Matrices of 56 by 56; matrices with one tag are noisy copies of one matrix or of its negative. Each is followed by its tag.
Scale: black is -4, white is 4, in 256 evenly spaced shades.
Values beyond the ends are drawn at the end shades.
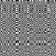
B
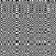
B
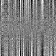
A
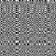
B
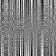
A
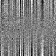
A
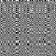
B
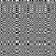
B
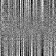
A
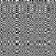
B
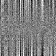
A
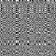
B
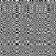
B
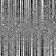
A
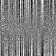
A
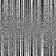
A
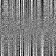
A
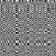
B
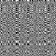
B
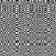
B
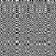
B
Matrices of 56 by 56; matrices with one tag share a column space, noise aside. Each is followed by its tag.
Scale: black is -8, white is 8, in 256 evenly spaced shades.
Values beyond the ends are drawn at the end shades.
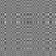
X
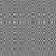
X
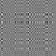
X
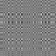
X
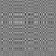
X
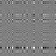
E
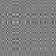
X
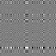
E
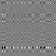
E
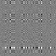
E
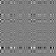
E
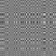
X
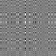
X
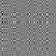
X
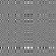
E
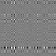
E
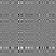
E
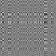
X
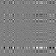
E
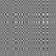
X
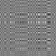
X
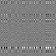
E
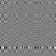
E
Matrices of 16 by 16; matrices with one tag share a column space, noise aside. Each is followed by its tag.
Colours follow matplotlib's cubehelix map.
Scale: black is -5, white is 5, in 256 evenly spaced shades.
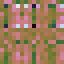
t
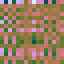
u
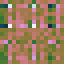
t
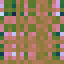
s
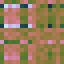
t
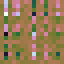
s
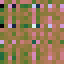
t
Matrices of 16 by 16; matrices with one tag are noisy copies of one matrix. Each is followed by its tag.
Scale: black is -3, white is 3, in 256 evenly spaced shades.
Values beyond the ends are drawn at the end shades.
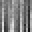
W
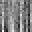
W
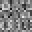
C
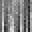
W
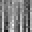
W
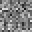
C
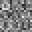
C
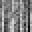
W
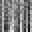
W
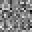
C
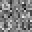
C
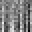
W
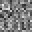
C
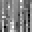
W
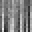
W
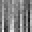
W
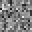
C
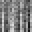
W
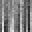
W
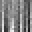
W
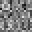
C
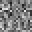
C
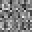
C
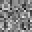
C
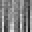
W
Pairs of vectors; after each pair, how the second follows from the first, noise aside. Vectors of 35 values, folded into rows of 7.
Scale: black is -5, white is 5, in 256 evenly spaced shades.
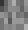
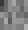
copied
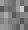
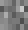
copied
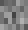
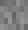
shrunk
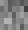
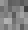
copied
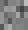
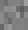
shrunk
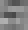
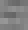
shrunk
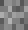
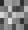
scaled up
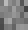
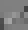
partly zeroed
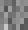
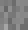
shrunk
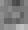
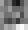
scaled up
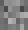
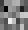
scaled up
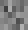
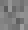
shrunk
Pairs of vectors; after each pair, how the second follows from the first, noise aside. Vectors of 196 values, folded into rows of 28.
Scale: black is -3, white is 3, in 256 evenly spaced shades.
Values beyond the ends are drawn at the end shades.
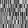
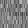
shrunk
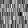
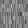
shrunk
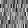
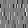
partly zeroed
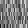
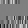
partly zeroed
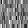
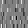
partly zeroed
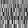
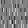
partly zeroed
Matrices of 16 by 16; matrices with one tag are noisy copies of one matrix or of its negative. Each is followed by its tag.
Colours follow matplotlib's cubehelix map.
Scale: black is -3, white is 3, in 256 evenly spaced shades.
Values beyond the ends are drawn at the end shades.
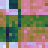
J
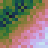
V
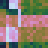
J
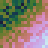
V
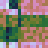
J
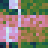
J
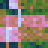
J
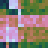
J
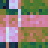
J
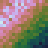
V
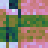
J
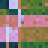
J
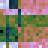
J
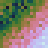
V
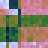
J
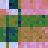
J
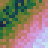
V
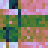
J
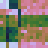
J
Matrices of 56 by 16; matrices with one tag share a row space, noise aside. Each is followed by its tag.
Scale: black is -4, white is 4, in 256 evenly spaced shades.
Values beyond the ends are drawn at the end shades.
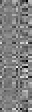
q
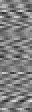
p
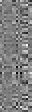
q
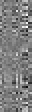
q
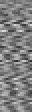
p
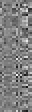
q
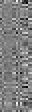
q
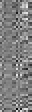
q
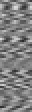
p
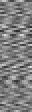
p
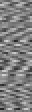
p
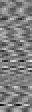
p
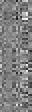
q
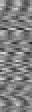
p
